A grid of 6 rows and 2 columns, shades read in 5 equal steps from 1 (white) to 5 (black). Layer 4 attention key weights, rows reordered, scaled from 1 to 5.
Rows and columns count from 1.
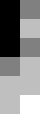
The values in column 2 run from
1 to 3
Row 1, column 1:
5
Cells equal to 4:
0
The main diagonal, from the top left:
5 2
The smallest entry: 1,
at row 6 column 2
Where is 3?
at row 1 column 2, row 3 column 2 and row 4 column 1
